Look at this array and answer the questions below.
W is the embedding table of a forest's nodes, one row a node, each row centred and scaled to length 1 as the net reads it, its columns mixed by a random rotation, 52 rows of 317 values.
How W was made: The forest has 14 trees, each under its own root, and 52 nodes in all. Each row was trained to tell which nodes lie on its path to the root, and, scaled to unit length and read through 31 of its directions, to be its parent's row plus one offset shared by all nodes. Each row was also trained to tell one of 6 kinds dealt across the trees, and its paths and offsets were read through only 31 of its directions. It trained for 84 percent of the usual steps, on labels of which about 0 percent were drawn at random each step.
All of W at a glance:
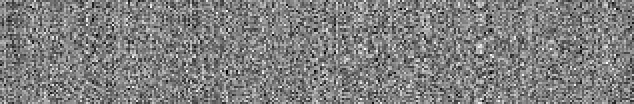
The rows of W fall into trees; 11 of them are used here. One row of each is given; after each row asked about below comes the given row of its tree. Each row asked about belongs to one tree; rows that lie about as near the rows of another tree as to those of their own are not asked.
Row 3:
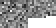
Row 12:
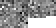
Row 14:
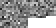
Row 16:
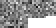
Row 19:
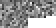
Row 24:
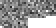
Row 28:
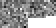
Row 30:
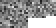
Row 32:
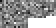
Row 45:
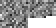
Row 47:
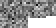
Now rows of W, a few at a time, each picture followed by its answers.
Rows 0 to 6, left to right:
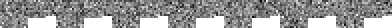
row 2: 24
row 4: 14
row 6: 19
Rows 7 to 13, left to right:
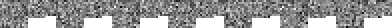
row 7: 47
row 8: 28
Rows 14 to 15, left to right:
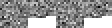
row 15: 14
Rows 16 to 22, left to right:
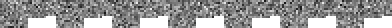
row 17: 3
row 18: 3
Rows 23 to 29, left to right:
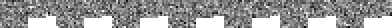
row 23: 24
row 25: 32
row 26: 16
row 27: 19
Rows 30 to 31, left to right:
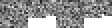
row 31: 24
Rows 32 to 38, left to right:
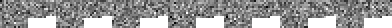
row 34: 19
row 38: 28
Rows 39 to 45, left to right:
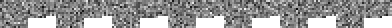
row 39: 32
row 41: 16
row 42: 3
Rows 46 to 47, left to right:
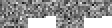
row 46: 16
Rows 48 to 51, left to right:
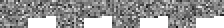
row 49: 16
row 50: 45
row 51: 47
